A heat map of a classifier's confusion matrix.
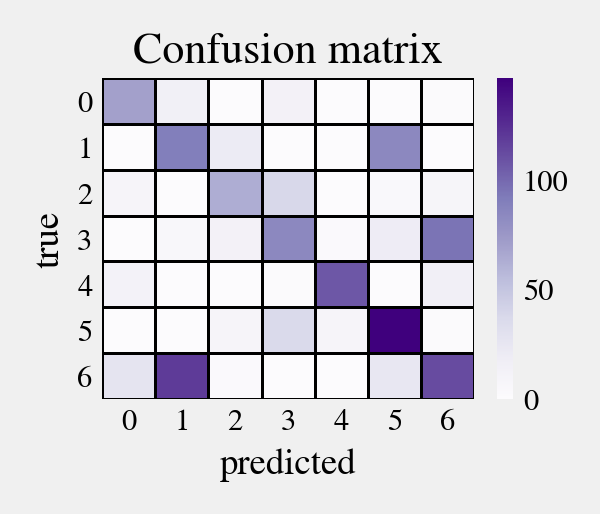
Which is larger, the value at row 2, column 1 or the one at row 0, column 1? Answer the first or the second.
the second
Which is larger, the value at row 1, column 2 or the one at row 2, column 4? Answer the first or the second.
the first
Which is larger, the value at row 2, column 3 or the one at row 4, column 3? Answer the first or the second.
the first
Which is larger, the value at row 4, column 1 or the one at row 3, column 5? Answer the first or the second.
the second
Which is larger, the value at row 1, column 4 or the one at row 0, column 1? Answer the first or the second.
the second
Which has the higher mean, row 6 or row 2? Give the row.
6
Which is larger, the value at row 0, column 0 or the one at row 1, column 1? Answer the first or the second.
the second
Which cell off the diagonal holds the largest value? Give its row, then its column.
6, 1
